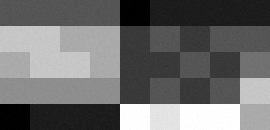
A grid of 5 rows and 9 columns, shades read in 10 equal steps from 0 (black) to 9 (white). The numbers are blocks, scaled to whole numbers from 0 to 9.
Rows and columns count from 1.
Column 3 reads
3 6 7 5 1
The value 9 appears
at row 5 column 5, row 5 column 7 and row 5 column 8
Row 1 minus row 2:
-4 -4 -3 -3 -2 -2 -1 -2 -2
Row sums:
16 39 39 37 44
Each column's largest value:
7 7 7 6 9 8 9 9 7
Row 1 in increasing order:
0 1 1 1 1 3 3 3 3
